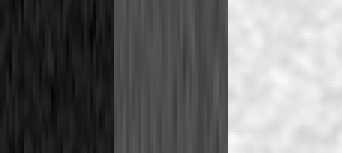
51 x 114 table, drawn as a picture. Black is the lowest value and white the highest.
The table splits into one row of 3 panels. Panel 1,1: very low, streaked downward, faint in contrast. Panel 1,2: low, streaked downward, faint in contrast. Panel 1,3: very high, blotchy, faint in contrast.
